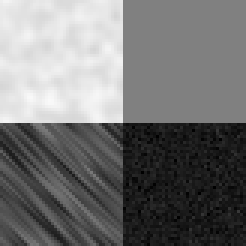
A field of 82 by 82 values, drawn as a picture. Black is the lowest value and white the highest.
It is made of 2 by 2 panels. Panel 1,1: very high, blotchy, faint in contrast. Panel 1,2: middling, flat. Panel 2,1: low, slanting down to the right. Panel 2,2: very low, fine-grained, faint in contrast.
